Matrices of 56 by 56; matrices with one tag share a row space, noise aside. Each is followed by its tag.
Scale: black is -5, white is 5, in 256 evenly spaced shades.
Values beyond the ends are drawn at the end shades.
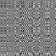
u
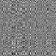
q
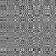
u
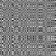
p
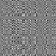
q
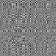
q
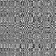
u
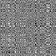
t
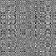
t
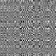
u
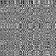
u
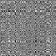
t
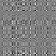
q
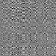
q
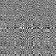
u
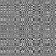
u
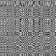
u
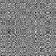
t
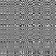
u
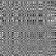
p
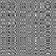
t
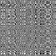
t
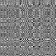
u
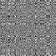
t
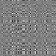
q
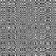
t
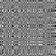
p
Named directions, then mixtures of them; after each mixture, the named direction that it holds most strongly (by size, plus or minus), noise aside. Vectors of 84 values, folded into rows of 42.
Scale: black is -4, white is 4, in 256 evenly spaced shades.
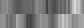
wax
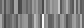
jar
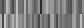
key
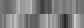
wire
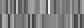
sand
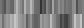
wire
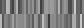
key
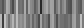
key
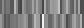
jar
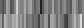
key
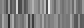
sand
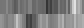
wax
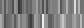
jar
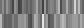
jar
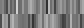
sand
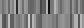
sand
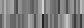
jar
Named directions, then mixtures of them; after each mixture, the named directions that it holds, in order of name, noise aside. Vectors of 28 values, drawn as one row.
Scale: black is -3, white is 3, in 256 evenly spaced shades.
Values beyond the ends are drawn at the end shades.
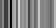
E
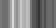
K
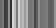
E, K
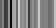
E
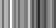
E, K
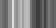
K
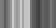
K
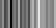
E, K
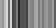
E, K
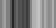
K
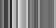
E, K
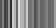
E, K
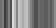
E, K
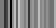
E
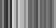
E, K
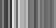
E, K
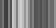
E, K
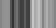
K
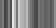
E, K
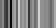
E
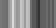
K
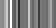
E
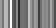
E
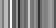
E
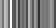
E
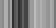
E, K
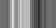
K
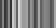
E, K
